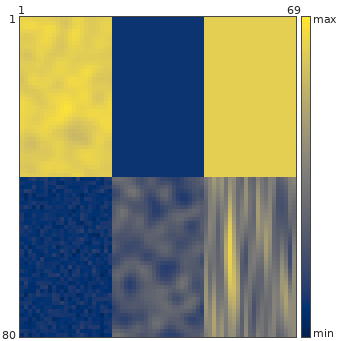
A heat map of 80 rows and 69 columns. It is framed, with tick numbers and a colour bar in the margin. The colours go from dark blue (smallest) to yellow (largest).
The table splits into 2 rows of 3 panels. Panel 1,1: very high, blotchy, faint in contrast. Panel 1,2: very low, flat. Panel 1,3: very high, flat. Panel 2,1: very low, fine-grained, faint in contrast. Panel 2,2: low, blotchy. Panel 2,3: middling, streaked downward, strong in contrast.
